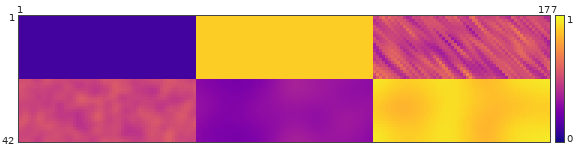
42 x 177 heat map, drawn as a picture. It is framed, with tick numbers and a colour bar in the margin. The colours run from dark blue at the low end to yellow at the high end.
It is made of 2 by 3 panels. Panel 1,1: very low, flat. Panel 1,2: very high, flat. Panel 1,3: middling, slanting down to the right. Panel 2,1: middling, blotchy, faint in contrast. Panel 2,2: low, smooth, faint in contrast. Panel 2,3: very high, smooth, faint in contrast.
